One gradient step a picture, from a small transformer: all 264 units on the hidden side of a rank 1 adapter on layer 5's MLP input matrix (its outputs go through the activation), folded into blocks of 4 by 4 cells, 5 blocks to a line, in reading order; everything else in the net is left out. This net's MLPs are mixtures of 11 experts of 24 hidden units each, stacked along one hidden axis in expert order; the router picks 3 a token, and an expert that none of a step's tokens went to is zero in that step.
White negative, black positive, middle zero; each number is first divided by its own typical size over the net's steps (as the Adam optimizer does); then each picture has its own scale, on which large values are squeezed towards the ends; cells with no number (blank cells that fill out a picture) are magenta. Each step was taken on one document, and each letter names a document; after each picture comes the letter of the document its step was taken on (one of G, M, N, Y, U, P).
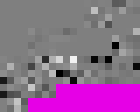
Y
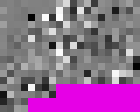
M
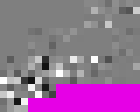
Y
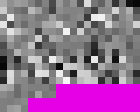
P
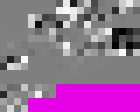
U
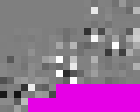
Y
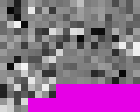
M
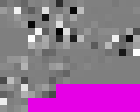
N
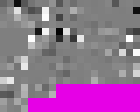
N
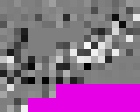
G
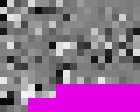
M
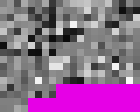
P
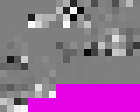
U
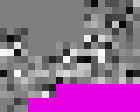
G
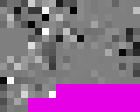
N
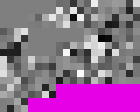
G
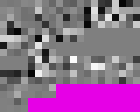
P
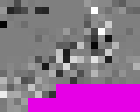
Y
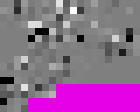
N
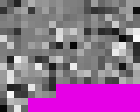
M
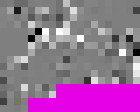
N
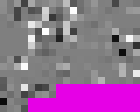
N
